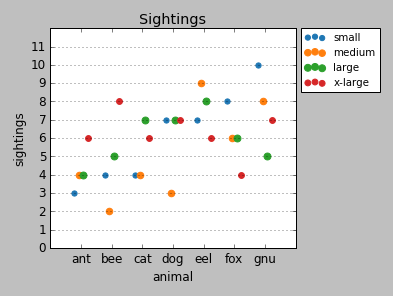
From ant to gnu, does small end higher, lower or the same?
higher
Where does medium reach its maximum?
eel
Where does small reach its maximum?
gnu
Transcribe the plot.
Title: Sightings
x-axis: animal, ticks ant bee cat dog eel fox gnu
y-axis: sightings, ticks 0 1 2 3 4 5 6 7 8 9 10 11
Legend: small, medium, large, x-large
Values:
small: 3 4 4 7 7 8 10
medium: 4 2 4 3 9 6 8
large: 4 5 7 7 8 6 5
x-large: 6 8 6 7 6 4 7
